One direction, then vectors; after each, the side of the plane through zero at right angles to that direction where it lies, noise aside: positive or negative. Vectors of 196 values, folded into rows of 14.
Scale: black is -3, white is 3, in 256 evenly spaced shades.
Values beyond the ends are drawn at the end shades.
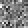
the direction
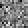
negative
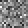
positive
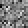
negative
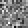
negative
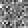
positive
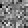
negative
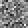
positive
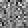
negative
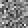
positive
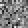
positive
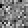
negative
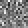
positive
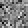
negative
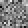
negative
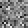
negative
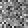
positive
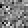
negative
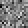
negative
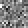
positive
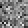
negative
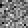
negative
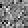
negative
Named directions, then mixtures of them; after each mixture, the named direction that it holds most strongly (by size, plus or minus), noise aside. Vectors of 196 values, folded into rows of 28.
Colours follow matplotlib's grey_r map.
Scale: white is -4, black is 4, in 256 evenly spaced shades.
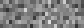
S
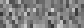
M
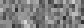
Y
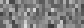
M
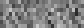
M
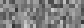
Y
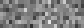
S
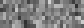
Y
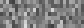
M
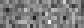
S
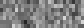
Y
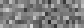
S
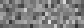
S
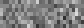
Y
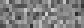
S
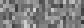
Y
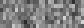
Y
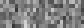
Y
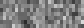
Y
